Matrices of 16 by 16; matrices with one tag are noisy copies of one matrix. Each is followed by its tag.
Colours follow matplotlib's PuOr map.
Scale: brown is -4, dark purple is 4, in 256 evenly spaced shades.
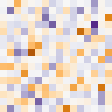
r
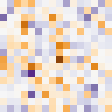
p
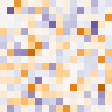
r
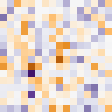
p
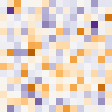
r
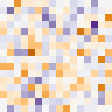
r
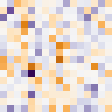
p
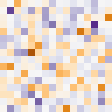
r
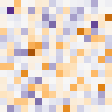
r
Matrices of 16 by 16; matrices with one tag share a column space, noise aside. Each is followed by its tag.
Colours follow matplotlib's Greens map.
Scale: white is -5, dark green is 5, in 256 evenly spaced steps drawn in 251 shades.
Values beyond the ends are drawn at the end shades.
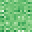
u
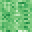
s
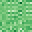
u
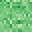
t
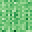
s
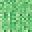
s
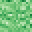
t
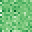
u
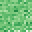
u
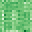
s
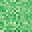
u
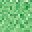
t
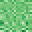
u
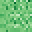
t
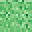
t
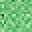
t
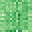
s
